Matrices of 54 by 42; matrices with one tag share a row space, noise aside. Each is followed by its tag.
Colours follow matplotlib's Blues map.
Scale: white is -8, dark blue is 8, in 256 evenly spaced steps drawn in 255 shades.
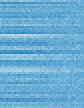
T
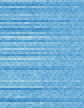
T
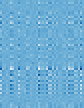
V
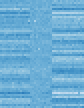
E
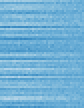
T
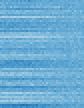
T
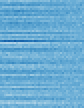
T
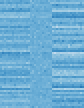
E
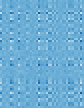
V
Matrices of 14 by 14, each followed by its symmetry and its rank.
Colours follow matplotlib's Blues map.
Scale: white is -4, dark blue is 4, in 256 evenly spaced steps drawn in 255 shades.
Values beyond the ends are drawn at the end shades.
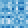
antisymmetric, rank two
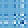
symmetric, rank one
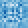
antisymmetric, rank two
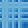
symmetric, rank one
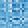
neither, rank two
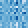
neither, rank two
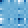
symmetric, rank one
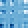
antisymmetric, rank two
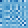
symmetric, rank two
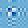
symmetric, rank one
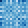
symmetric, rank two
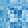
antisymmetric, rank two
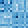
symmetric, rank two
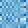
neither, rank two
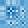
symmetric, rank two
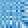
antisymmetric, rank two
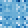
antisymmetric, rank two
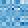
neither, rank two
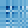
symmetric, rank one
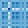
symmetric, rank one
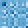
symmetric, rank two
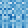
neither, rank two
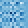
neither, rank two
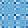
symmetric, rank one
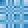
symmetric, rank one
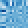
antisymmetric, rank two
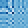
symmetric, rank two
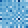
symmetric, rank two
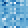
neither, rank two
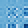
symmetric, rank two
